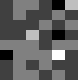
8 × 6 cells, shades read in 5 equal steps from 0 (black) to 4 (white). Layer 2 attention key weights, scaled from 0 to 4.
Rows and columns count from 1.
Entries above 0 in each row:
5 6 6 5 6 5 6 6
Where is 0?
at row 1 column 5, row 4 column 5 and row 6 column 1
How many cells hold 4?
1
